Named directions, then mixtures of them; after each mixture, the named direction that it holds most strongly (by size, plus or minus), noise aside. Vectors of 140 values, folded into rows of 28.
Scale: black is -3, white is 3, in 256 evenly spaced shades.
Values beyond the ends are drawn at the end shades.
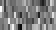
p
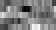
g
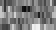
g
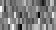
p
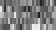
p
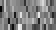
p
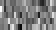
p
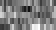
g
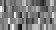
p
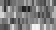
g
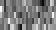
p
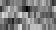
g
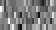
p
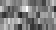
g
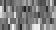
p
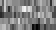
g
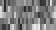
p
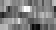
g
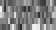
p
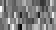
p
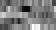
g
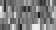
p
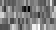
g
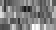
g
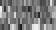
p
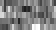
g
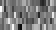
p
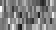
p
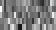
p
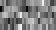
p
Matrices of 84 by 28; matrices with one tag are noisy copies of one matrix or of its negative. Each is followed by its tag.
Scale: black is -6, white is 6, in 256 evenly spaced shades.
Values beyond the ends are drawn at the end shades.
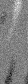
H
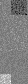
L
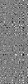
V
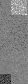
L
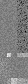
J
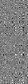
V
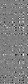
V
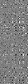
V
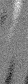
H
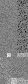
J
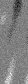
H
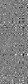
V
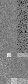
J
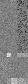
J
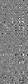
V
